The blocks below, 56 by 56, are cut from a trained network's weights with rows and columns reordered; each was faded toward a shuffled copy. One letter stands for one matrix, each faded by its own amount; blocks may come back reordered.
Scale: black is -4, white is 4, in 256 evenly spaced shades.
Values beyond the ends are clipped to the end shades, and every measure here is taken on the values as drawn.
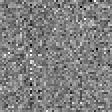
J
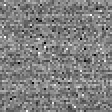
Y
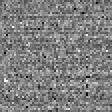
Y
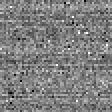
Y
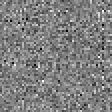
J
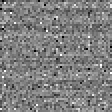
Y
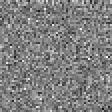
J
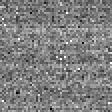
Y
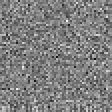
J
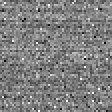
Y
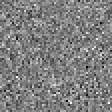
J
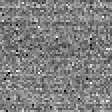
Y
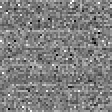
Y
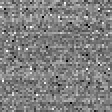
Y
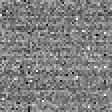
Y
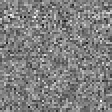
J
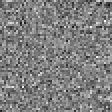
J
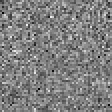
J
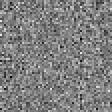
J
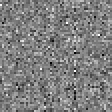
J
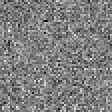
J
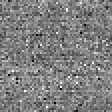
Y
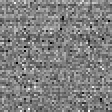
Y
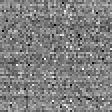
Y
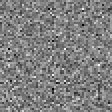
J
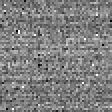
Y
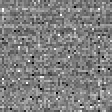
Y
